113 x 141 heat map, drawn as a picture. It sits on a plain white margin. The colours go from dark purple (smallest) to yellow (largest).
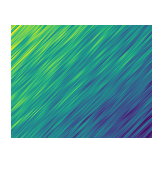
Ninth with the lowest average: bottom right. Slope: up to the top left. Ninth with the highest average: top left. Grain: diagonal, up to the right.
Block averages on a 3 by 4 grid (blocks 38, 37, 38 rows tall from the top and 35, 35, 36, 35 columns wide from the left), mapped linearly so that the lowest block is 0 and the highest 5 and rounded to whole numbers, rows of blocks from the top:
5432 | 4321 | 3210
